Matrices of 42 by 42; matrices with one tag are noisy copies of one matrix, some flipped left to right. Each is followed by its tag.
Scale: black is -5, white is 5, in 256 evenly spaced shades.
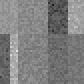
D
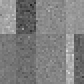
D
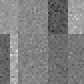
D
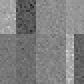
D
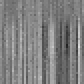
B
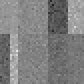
D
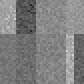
D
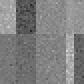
D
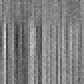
B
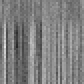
B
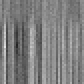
B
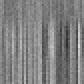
B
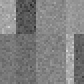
D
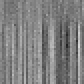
B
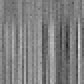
B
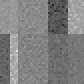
D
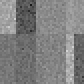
D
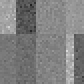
D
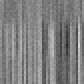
B
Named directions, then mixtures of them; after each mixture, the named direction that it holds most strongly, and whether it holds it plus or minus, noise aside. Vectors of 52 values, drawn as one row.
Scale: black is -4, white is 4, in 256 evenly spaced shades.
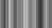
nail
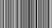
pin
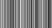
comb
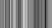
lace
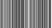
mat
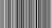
pin, plus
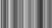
nail, plus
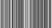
mat, plus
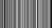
pin, minus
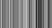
nail, plus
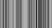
pin, plus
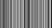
mat, minus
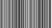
mat, plus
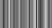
nail, plus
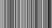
comb, plus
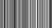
pin, minus
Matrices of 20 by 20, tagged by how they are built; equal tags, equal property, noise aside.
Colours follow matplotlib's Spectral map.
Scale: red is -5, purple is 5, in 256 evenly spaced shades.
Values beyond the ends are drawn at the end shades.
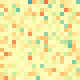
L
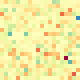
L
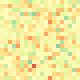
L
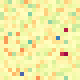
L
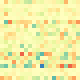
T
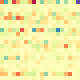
T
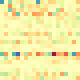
T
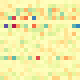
T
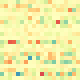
T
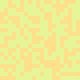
L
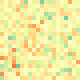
L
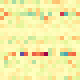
T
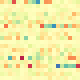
T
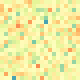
L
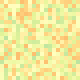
L
